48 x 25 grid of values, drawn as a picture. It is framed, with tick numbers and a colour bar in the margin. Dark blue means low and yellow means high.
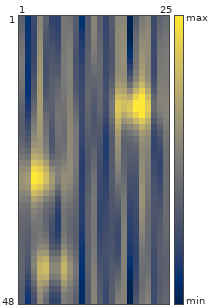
Stripes: upright, repeating 6 times. Bumps: three. Slope: none. Grain: streaks running down. Average level on the scale: 40%.
